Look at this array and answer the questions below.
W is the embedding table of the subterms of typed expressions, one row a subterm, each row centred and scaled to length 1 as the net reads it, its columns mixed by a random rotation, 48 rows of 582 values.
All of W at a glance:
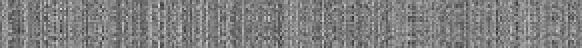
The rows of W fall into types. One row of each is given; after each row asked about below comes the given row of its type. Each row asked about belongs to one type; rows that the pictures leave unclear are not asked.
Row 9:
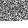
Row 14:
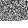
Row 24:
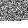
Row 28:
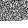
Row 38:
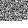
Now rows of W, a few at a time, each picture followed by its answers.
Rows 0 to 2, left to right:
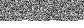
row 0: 38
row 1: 14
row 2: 38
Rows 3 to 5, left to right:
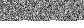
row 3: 9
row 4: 38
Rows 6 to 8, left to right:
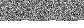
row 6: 24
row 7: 24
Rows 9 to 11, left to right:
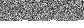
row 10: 28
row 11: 14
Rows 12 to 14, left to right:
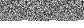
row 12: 14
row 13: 24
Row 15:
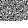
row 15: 38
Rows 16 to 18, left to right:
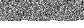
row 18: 14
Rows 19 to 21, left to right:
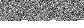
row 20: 28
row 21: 24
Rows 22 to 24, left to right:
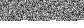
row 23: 38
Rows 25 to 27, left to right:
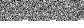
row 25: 28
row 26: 38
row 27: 28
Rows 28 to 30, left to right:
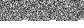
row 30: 28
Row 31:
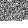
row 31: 28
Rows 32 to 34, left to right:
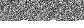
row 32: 14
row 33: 28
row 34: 9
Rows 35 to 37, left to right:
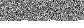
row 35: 24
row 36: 9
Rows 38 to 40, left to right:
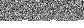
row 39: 28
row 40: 14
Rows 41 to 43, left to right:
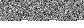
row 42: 24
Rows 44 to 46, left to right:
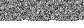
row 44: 24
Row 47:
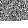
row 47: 24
